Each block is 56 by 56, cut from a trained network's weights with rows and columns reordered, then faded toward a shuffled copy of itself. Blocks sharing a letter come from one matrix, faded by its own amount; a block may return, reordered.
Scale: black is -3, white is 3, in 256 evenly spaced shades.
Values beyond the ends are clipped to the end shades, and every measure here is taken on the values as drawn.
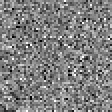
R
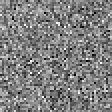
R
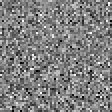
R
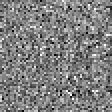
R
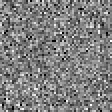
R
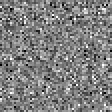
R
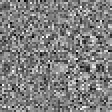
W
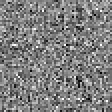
R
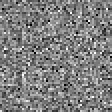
R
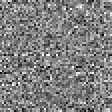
W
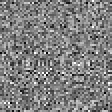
W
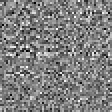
W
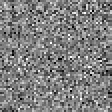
R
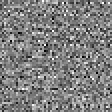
W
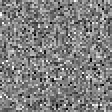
R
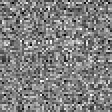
W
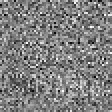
W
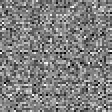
W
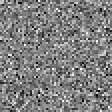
R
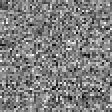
W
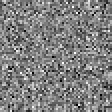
R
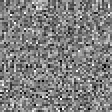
W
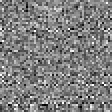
W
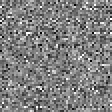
R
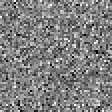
R
